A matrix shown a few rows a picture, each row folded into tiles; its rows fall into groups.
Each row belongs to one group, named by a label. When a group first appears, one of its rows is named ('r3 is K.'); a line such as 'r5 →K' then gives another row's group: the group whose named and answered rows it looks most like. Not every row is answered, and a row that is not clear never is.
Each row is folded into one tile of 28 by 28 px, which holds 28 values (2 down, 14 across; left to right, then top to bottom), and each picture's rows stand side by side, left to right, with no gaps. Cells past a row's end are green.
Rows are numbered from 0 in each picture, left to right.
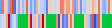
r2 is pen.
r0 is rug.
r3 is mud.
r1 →mud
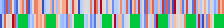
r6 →rug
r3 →pen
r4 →mud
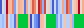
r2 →rug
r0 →rug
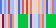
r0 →mud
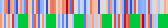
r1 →mud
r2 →pen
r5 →mud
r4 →mud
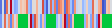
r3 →mud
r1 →mud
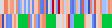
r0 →pen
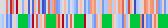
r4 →pen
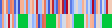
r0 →rug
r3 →mud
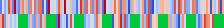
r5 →mud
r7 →rug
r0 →mud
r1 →rug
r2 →mud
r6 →pen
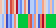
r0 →pen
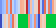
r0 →rug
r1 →pen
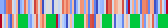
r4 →pen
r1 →rug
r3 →mud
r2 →pen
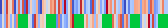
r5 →rug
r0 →rug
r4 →mud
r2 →mud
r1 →mud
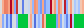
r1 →mud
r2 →mud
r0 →pen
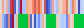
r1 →pen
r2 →pen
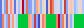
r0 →rug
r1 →mud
